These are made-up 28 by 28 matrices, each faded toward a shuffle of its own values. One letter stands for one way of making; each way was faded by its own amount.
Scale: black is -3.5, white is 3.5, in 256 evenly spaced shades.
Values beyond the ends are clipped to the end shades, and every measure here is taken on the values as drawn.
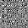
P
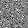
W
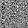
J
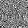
J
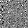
W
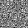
J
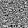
J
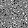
W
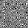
P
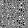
W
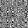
P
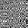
P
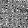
J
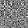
P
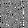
W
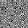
P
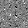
W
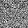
J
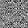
P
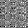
P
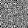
P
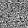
J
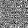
J
